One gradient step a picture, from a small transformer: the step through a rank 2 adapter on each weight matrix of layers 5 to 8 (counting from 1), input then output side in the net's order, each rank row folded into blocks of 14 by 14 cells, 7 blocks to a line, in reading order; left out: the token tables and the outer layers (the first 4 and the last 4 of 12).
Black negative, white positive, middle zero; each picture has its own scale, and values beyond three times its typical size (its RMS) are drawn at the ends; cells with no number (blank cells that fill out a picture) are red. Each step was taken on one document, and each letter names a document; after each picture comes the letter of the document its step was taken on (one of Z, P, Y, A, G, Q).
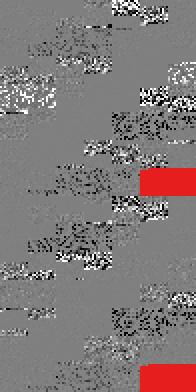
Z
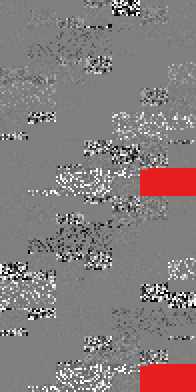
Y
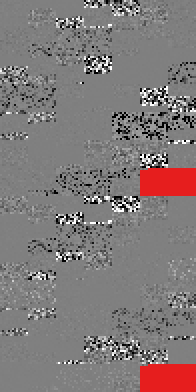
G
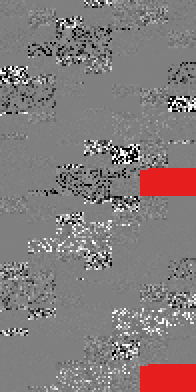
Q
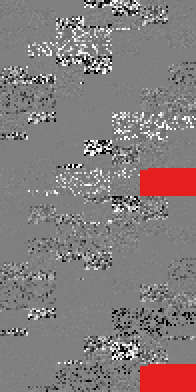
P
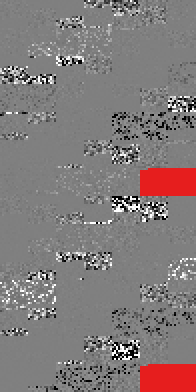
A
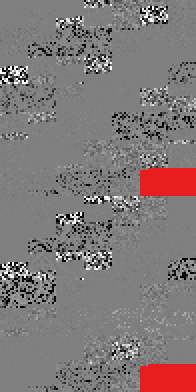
G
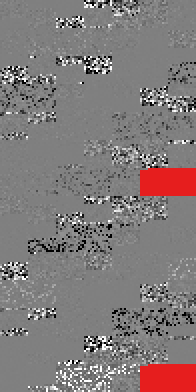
A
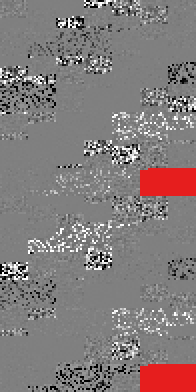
Y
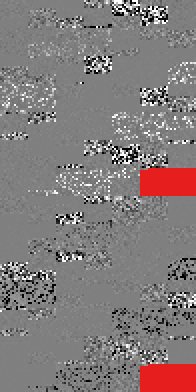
G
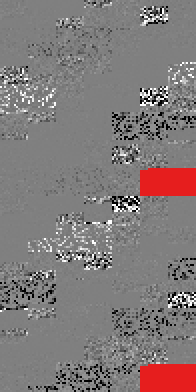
Z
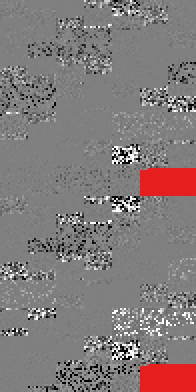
P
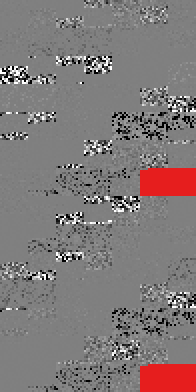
G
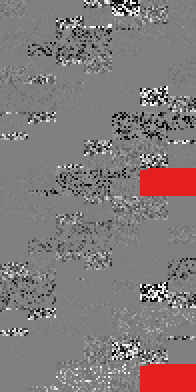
Q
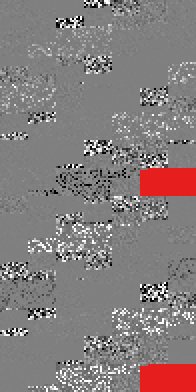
Q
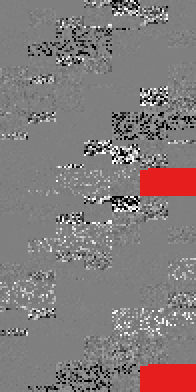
Z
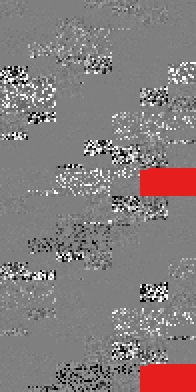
P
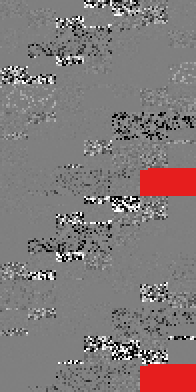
A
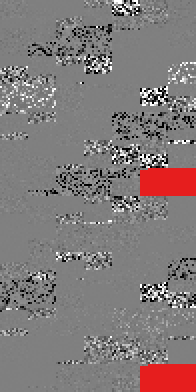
G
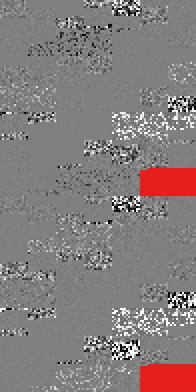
Y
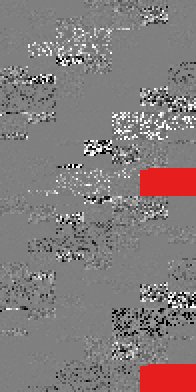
P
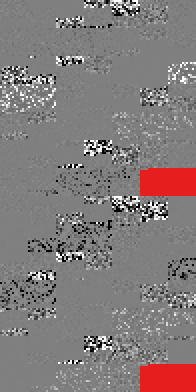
A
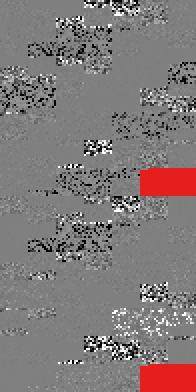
A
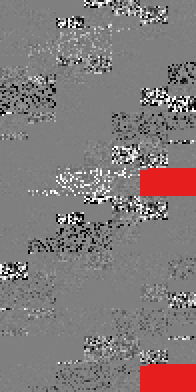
Y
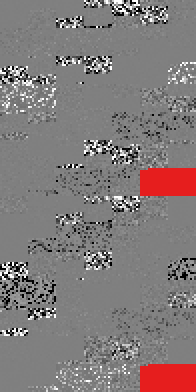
G
